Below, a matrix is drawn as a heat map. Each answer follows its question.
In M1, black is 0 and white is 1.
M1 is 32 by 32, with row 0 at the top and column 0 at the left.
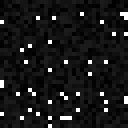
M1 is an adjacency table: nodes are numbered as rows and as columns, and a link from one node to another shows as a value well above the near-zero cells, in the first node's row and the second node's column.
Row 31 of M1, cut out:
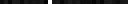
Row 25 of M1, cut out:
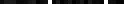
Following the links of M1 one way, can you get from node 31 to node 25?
yes
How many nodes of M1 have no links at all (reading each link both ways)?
3
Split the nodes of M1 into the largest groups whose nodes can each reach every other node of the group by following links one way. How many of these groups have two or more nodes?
1
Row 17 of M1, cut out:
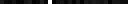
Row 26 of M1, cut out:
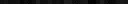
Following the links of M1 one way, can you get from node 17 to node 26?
yes
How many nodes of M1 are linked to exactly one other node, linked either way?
7
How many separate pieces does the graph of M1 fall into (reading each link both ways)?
4
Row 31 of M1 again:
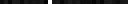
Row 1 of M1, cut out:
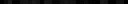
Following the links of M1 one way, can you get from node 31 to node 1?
no
